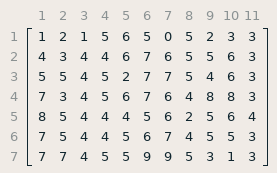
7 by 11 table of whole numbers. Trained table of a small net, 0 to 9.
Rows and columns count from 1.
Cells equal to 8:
3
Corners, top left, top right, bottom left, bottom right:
1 3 7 3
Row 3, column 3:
4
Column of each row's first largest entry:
5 6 6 9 1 1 6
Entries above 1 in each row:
8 11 11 11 11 11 10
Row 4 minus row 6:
0 -2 0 1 1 1 -1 0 3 3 0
